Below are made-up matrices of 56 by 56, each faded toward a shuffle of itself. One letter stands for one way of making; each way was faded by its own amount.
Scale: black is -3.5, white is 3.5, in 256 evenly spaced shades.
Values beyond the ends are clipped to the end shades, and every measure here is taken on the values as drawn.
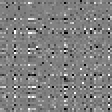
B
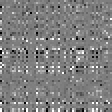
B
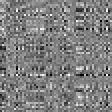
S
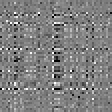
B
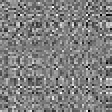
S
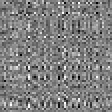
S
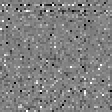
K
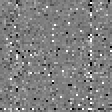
K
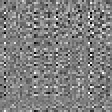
S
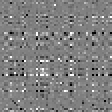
B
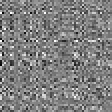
S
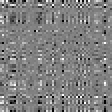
B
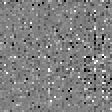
K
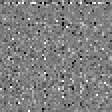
K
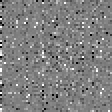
K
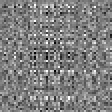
S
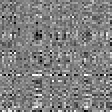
S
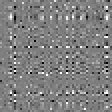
B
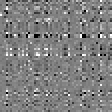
B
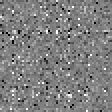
K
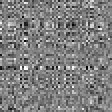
S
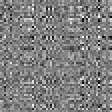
S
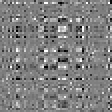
B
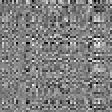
S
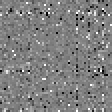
K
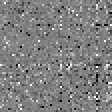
K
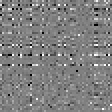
B
